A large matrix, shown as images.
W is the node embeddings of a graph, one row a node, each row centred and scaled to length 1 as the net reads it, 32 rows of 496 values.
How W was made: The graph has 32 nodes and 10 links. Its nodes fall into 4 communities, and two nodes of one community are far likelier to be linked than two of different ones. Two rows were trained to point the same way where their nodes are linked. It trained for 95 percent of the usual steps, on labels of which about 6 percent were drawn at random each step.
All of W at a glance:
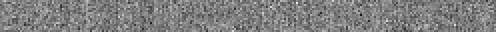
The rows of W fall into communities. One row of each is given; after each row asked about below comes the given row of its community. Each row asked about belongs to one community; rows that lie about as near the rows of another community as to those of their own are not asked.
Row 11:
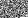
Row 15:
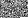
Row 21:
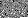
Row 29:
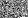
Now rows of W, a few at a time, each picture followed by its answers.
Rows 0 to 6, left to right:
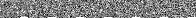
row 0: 29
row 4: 21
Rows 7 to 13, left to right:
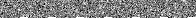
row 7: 11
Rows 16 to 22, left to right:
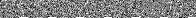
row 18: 21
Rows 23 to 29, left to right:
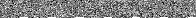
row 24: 29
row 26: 15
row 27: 29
